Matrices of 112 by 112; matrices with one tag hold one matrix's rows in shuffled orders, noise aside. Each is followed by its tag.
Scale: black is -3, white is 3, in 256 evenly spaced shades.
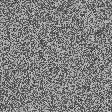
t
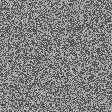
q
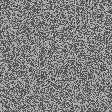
t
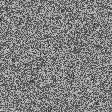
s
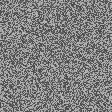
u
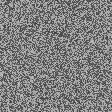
u
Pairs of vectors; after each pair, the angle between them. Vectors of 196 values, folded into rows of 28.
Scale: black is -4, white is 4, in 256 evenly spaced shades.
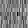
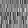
nearly parallel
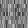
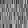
orthogonal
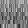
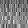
nearly opposite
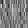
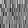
partly opposed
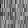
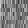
nearly opposite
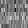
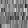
nearly opposite
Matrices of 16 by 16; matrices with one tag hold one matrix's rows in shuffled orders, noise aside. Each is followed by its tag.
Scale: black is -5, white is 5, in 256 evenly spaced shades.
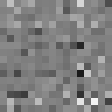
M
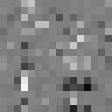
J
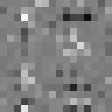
J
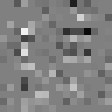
J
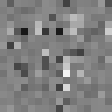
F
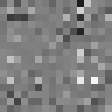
M
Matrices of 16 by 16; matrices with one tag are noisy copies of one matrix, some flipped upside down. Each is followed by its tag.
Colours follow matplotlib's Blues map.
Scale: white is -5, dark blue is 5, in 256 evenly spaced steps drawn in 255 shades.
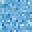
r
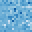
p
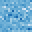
p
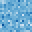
r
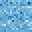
p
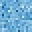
r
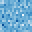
r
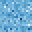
p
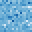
p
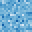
r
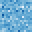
r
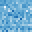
p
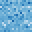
p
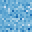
p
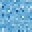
r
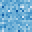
r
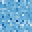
r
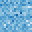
p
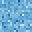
r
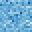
p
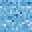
p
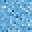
p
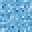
r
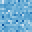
r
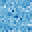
p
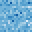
p
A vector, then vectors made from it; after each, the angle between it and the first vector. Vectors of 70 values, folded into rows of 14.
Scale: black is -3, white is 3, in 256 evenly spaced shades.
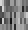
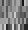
orthogonal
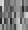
nearly parallel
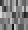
partly opposed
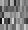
partly aligned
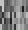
nearly parallel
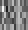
partly aligned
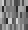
orthogonal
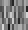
orthogonal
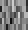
partly aligned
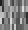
nearly opposite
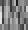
partly opposed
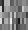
nearly opposite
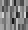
orthogonal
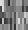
nearly parallel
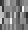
nearly opposite
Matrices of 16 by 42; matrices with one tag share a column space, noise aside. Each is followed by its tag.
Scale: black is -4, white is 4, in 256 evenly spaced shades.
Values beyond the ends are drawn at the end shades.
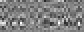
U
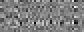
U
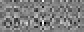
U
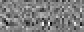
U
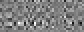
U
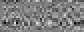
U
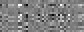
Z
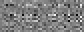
Z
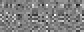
Z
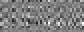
U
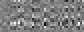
U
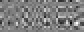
U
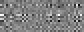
Z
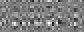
U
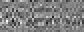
U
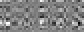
U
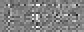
Z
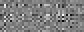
Z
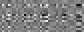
Z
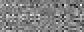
Z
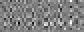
U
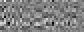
U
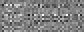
Z
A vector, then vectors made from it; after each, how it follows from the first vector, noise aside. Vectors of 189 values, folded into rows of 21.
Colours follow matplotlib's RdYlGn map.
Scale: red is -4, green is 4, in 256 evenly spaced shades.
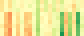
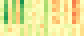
reversed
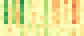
reversed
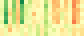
reversed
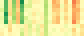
reversed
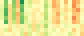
reversed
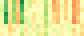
reversed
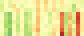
negated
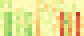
negated
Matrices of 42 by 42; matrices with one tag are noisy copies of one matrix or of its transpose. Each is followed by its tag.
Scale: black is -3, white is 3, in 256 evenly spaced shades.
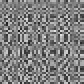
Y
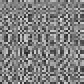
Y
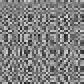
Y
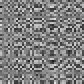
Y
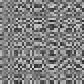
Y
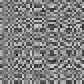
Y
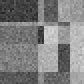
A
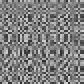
Y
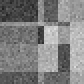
A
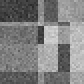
A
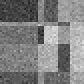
A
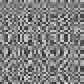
Y
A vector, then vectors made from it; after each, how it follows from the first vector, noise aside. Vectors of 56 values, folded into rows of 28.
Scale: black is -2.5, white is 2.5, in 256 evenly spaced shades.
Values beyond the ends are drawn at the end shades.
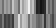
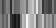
reversed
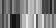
reversed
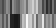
reversed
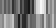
negated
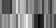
wrapped around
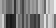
wrapped around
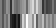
reversed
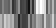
negated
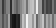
reversed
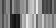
reversed
